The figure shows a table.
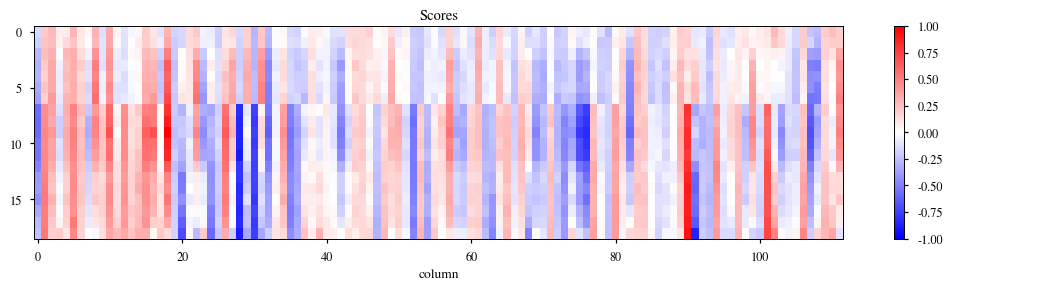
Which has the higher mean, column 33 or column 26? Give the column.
26
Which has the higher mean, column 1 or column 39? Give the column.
1
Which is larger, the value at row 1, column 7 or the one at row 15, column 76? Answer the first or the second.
the first
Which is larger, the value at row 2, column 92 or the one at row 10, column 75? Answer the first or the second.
the first
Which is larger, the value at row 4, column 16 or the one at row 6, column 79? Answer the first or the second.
the first
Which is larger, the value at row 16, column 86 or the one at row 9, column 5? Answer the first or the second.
the second
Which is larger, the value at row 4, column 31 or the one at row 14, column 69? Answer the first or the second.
the first
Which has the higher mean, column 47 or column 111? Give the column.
111
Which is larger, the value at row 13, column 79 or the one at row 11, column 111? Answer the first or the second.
the second
